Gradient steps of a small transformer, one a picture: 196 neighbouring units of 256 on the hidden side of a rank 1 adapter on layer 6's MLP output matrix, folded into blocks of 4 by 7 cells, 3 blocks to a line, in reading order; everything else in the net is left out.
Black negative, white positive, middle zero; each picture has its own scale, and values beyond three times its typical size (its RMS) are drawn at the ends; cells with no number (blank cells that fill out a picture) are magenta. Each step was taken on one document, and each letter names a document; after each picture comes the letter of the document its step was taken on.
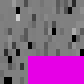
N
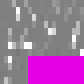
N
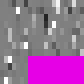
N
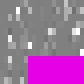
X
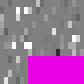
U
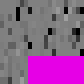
X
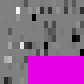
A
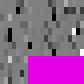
X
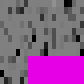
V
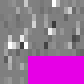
N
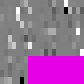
X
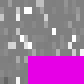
U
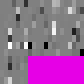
N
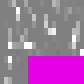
N
